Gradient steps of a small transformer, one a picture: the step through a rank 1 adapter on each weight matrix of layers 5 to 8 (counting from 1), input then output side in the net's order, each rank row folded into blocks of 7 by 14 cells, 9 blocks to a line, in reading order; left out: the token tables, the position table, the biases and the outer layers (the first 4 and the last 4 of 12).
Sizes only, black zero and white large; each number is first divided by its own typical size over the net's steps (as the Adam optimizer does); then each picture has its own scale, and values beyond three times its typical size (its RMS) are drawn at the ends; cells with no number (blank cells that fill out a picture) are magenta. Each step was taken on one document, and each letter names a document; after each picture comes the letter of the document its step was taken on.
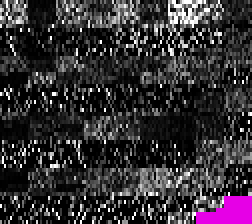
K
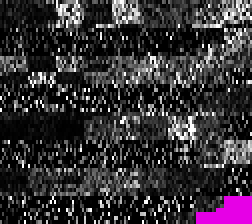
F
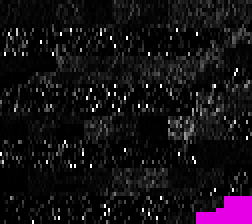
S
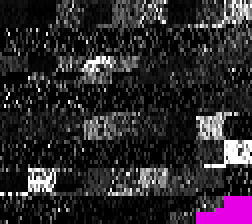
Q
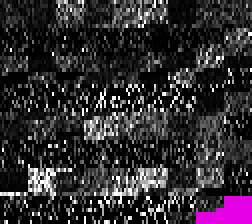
Q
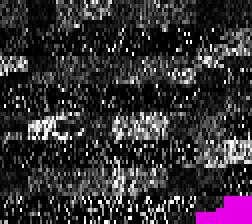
Q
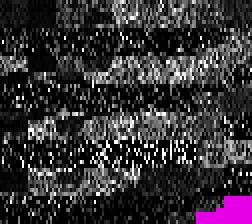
Q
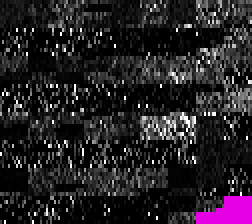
S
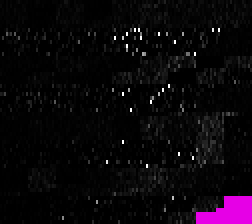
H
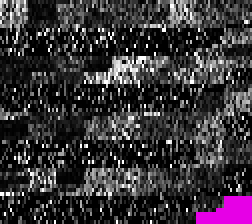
F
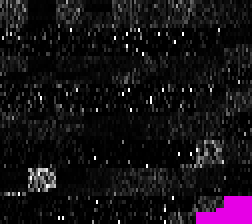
H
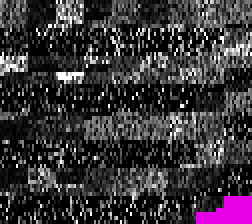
F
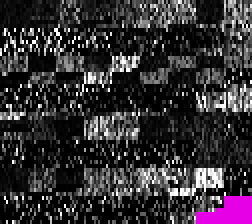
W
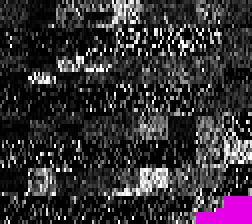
K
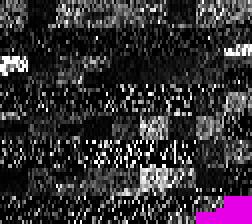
K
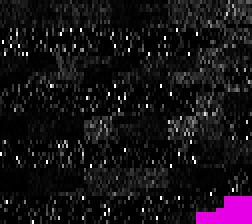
S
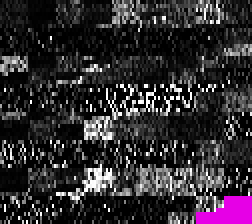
K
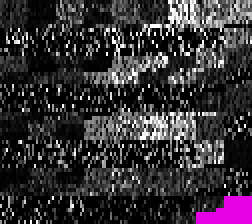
F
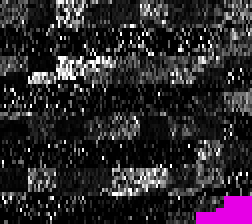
Q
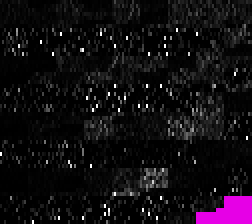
S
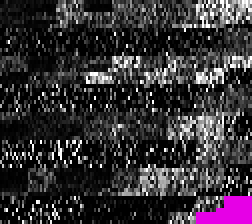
K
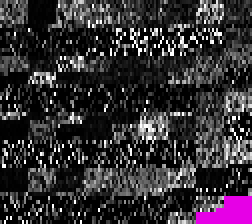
K
